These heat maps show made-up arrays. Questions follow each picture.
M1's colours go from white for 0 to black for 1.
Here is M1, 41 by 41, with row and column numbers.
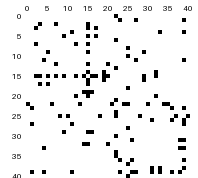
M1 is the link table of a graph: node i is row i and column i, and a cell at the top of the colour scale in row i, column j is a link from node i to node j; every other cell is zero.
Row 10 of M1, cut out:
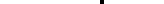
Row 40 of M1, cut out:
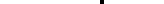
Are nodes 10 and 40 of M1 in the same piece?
yes
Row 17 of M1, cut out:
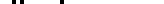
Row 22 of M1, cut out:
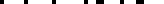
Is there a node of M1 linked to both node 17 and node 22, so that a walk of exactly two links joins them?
no
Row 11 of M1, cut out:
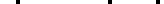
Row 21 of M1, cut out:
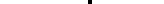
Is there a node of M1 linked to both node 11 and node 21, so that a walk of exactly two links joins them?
no
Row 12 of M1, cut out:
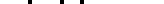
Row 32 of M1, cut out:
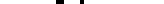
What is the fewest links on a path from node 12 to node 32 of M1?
2
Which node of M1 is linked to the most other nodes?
node 15
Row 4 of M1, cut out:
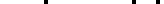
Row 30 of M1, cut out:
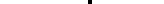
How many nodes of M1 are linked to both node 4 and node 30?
0
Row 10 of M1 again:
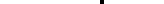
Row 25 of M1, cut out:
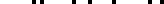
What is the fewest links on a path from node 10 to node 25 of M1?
1
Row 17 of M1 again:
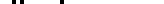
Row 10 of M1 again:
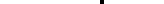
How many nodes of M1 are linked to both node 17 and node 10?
0
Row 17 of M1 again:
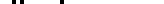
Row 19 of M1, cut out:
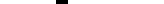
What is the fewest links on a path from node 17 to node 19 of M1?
2
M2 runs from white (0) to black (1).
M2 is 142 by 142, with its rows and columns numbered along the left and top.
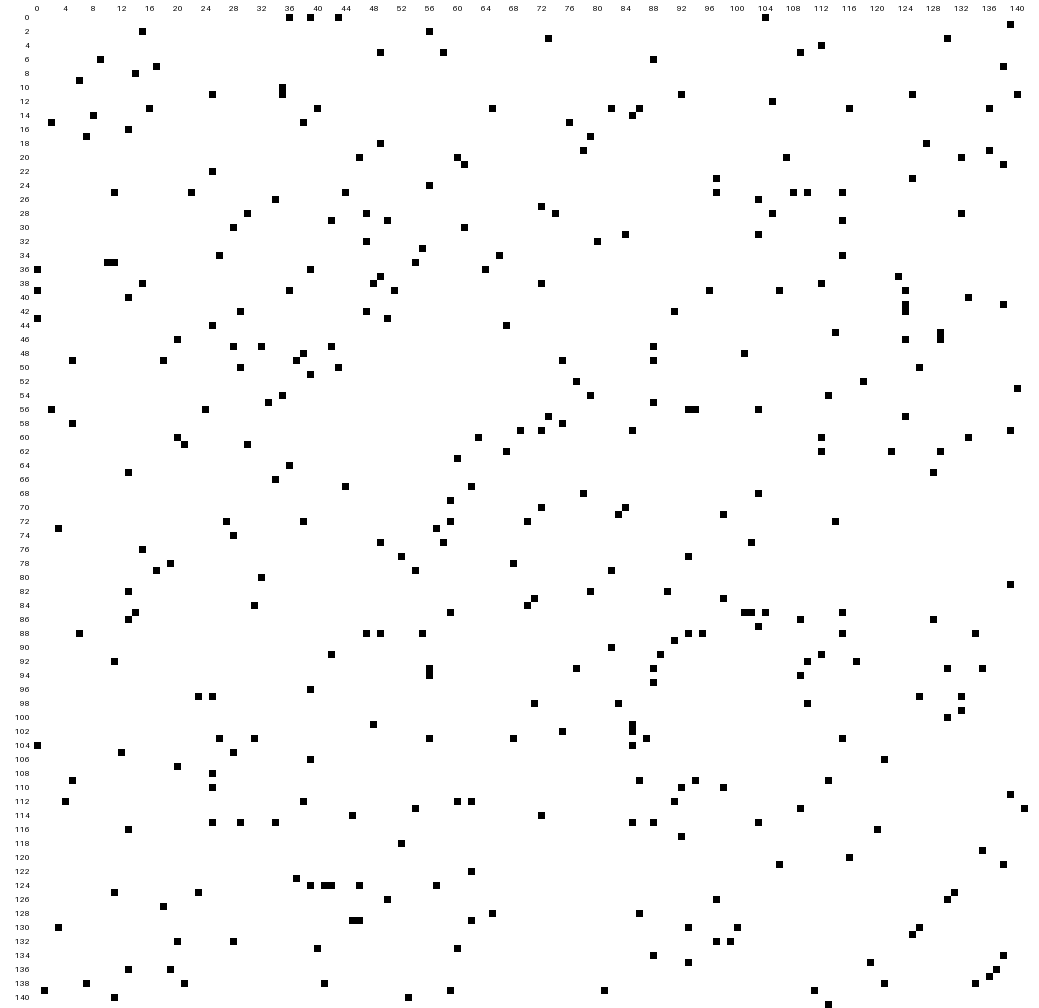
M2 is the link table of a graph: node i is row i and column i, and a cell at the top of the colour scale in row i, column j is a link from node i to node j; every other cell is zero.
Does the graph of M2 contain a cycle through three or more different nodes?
yes
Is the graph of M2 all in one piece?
yes
